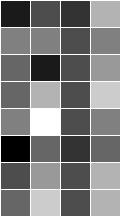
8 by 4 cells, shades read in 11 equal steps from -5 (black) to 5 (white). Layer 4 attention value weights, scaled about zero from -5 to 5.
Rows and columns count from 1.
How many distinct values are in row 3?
4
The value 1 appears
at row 3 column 4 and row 7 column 2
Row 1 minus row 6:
1 -1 0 3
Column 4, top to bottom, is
2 0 1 3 0 -1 2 2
